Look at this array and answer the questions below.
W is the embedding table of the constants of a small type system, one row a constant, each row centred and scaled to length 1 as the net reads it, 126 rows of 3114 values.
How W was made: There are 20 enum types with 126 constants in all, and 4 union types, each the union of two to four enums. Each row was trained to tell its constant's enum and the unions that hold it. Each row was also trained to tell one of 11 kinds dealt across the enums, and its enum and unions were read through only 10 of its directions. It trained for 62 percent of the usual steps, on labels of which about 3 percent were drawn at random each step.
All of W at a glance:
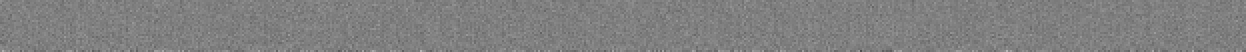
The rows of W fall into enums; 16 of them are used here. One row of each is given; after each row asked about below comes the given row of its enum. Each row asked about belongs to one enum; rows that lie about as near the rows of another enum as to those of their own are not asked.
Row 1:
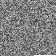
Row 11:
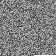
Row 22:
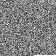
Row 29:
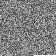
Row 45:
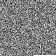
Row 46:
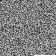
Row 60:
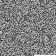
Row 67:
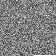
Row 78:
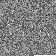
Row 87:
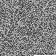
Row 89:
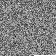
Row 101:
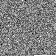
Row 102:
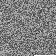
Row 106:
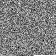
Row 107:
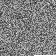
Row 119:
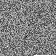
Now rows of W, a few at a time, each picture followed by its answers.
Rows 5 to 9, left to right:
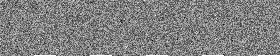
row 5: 67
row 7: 22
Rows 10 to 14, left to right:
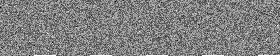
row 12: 67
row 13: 101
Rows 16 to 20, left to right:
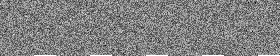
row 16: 11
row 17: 89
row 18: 89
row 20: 89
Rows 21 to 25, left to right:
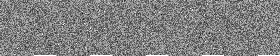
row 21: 102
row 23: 78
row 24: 67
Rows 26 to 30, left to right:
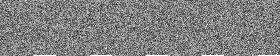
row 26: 106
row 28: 106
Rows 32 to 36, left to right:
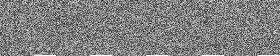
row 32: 46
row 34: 11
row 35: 45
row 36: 102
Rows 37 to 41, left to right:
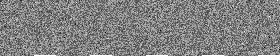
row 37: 46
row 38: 78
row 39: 1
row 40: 119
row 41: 1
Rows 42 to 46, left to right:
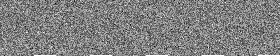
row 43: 106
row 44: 29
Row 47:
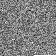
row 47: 29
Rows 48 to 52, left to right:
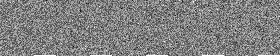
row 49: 101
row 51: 46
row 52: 46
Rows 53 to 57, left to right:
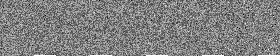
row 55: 89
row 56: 78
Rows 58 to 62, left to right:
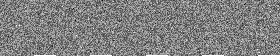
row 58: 45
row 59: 29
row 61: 101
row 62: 1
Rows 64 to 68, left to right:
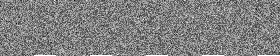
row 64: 45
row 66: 45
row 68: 67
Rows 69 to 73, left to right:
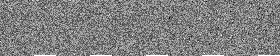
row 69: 60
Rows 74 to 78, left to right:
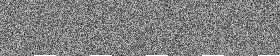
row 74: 45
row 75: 67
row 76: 119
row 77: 89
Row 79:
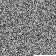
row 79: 106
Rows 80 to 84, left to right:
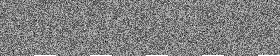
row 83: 102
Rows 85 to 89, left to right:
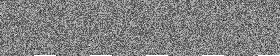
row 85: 101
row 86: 119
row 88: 46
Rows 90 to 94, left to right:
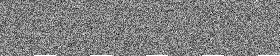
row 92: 11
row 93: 1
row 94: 60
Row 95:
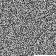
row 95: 22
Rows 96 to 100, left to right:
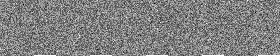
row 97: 119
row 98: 67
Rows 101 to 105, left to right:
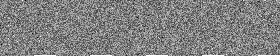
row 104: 101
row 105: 67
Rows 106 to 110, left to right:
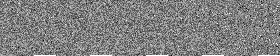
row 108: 101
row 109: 29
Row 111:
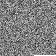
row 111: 46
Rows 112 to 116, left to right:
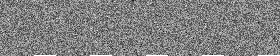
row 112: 106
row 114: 46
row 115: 102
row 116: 106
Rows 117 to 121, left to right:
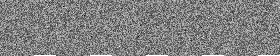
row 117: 45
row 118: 89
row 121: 78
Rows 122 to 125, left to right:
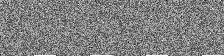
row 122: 1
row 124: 89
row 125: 1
